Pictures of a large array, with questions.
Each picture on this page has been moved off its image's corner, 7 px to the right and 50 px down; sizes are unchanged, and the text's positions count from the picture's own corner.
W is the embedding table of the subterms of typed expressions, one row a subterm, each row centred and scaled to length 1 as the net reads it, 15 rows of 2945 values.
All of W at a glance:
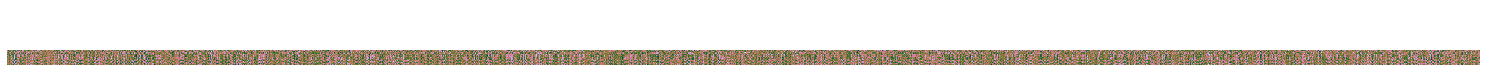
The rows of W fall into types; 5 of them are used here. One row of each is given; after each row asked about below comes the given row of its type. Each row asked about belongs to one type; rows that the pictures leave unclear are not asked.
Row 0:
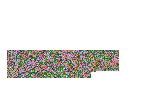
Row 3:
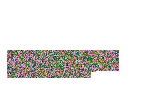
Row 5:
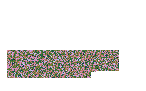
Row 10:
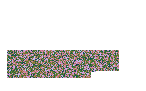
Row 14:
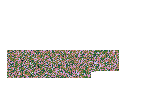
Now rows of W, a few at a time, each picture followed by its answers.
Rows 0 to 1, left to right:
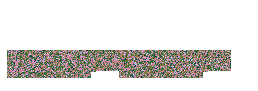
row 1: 5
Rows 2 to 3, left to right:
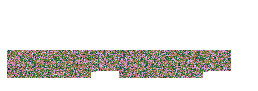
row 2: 3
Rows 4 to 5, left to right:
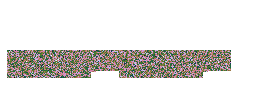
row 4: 14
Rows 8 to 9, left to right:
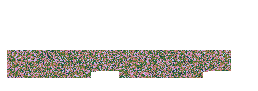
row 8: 5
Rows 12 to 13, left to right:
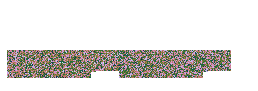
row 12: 0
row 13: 10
